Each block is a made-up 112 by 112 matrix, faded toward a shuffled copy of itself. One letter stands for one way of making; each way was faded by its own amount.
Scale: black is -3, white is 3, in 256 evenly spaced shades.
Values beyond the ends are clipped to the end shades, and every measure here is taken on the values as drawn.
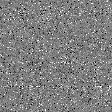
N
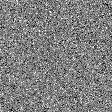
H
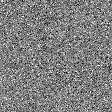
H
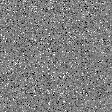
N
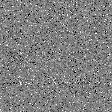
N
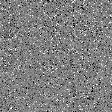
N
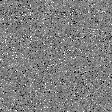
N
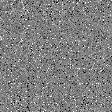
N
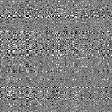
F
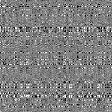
F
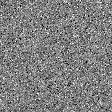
H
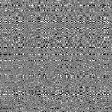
F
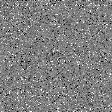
N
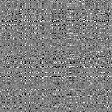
F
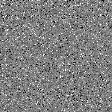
N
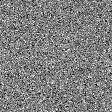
H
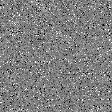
N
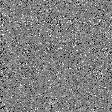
N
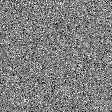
H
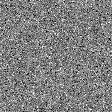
H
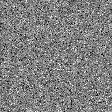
H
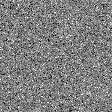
H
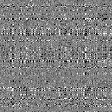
F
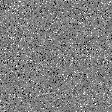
N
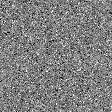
H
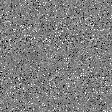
N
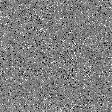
N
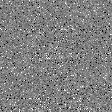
N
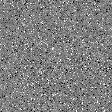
N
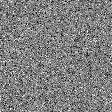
H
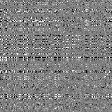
F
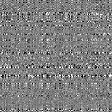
F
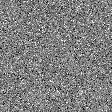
H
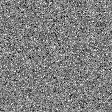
H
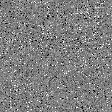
N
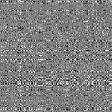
F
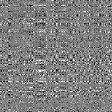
F
